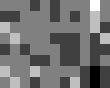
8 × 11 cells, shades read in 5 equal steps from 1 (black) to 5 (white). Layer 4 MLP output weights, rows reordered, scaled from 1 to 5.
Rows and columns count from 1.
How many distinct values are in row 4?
3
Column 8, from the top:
3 2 3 2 2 2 3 4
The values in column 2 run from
2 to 4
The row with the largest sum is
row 3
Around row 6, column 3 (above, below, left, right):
2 3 3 2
